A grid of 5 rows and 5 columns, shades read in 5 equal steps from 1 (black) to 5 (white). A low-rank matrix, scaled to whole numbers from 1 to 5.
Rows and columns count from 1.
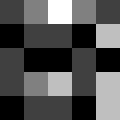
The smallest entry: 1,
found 7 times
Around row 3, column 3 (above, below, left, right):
2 4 1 2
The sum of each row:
15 10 7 15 10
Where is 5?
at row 1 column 3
